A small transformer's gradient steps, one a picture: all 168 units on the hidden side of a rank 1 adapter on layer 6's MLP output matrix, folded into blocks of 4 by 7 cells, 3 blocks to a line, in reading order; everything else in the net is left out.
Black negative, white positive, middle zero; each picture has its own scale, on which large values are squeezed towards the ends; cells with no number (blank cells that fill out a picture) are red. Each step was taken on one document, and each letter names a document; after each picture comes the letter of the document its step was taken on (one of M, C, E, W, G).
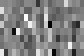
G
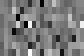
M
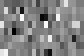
G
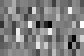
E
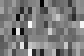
M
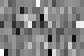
G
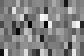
G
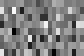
G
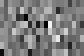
E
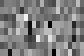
E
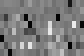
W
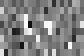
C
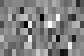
E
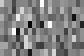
M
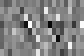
E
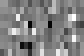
M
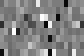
G
